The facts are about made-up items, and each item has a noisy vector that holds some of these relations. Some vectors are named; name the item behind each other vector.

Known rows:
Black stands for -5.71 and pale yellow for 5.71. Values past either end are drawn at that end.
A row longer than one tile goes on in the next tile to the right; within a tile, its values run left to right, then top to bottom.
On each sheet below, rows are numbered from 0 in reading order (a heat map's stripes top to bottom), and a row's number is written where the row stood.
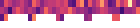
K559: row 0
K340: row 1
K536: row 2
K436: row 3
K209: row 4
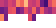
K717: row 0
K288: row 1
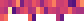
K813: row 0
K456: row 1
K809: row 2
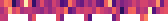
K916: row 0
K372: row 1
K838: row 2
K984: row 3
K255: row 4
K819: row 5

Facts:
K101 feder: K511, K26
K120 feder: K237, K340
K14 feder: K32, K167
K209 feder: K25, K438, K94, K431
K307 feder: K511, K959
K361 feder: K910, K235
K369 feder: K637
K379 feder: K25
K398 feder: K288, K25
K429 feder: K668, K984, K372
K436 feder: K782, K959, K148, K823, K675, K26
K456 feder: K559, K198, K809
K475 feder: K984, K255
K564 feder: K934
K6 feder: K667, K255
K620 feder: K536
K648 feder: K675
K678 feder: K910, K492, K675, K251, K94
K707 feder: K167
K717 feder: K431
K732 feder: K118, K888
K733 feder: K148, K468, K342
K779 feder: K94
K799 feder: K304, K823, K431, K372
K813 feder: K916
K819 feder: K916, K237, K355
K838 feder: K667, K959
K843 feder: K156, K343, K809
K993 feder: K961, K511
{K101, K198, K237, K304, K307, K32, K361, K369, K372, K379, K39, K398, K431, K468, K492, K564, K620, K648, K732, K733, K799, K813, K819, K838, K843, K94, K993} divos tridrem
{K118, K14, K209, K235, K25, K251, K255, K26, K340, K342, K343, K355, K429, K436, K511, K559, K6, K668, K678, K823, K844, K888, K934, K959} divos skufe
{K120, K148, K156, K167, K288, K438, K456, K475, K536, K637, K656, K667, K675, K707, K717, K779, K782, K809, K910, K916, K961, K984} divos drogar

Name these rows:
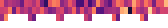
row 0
K237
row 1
K961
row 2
K94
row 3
K307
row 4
K707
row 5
K120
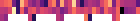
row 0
K167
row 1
K667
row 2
K678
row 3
K475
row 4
K25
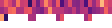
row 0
K779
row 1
K6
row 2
K304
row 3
K429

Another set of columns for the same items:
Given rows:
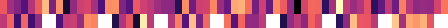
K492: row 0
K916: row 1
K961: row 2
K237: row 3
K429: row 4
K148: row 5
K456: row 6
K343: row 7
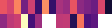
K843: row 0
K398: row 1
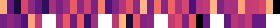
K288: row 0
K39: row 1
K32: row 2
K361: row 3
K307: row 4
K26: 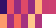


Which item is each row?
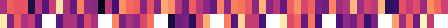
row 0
K209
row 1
K717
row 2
K668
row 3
K984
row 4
K436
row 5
K14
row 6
K838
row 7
K511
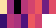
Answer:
K675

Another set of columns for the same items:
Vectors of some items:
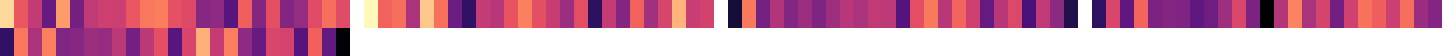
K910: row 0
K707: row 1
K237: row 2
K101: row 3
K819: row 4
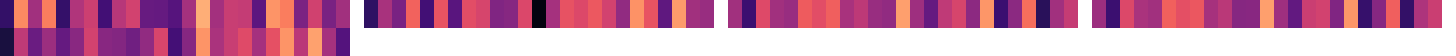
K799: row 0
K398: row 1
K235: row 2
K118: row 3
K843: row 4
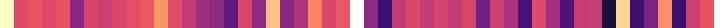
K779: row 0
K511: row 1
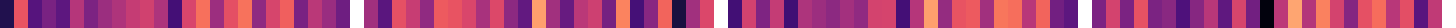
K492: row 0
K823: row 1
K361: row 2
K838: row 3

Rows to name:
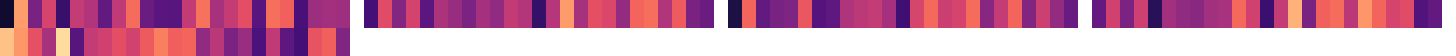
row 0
K431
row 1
K733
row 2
K32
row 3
K648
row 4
K916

